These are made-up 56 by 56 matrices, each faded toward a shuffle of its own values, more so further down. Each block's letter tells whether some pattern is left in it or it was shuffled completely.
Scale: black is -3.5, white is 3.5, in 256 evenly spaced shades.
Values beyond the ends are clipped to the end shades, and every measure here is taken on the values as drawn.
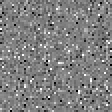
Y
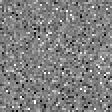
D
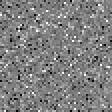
Y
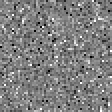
D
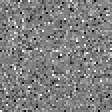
Y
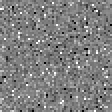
D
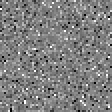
D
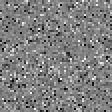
D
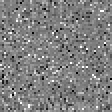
Y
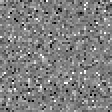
Y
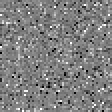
Y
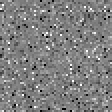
Y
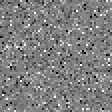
D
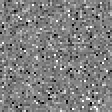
D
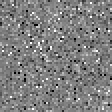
D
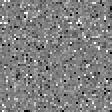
Y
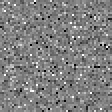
Y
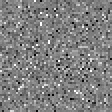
Y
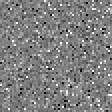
D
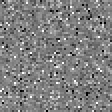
Y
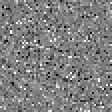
D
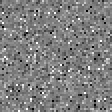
D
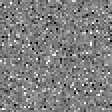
Y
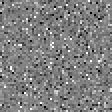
D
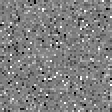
D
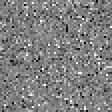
D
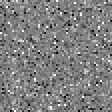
Y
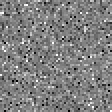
D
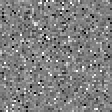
D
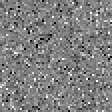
Y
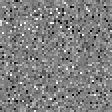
Y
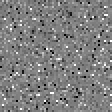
D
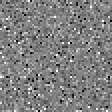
D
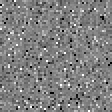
Y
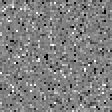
D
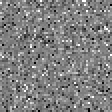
D
